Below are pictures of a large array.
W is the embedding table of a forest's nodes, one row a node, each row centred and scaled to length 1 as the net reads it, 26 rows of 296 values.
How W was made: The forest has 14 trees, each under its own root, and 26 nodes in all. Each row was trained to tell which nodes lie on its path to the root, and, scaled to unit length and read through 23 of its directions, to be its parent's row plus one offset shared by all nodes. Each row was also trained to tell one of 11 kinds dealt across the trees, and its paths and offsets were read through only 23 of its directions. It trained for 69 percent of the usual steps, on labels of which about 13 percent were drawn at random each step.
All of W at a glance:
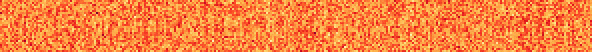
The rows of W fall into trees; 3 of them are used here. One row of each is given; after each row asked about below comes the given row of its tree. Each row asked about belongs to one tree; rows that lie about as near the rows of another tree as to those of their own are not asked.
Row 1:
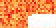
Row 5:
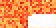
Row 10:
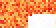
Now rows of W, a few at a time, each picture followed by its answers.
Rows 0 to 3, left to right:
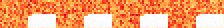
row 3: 5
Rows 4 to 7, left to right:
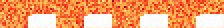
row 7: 5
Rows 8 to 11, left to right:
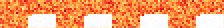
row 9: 1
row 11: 10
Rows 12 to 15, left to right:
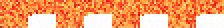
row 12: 10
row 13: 1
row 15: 1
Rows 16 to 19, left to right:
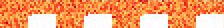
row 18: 5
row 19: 10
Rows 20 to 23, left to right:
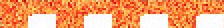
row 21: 10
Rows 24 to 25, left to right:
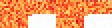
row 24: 1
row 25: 5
